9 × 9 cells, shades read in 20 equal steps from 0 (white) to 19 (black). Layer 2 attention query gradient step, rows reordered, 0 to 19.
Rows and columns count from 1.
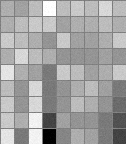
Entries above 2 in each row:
8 9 9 9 8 9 9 8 7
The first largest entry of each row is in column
2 5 4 5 4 4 9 4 4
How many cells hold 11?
1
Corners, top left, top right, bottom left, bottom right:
6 5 2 14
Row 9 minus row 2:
-4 5 -3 15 2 0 1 5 8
